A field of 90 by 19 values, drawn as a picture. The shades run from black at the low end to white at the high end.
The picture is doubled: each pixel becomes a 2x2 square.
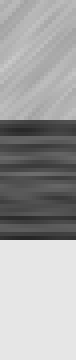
The table splits into 3 rows of 1 panel. Panel 1,1: high, slanting up to the right, faint in contrast. Panel 2,1: low, streaked across. Panel 3,1: very high, flat.
